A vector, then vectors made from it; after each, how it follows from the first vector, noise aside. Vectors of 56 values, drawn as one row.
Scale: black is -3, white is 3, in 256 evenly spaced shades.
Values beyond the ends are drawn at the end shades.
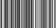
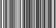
reversed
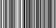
reversed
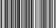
copied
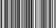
copied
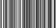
reversed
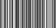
wrapped around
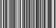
reversed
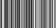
copied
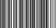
wrapped around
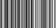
copied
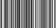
copied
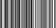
copied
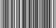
wrapped around
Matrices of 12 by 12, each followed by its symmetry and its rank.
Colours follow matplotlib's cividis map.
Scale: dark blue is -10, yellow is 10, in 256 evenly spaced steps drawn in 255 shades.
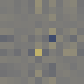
antisymmetric, rank two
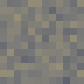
neither, full rank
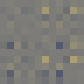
antisymmetric, rank two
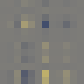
neither, rank one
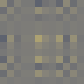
symmetric, rank one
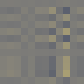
neither, rank one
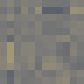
antisymmetric, rank two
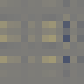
neither, rank one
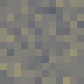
neither, full rank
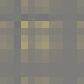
symmetric, rank one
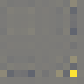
symmetric, rank one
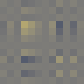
symmetric, rank one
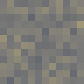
neither, full rank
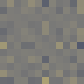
antisymmetric, rank two
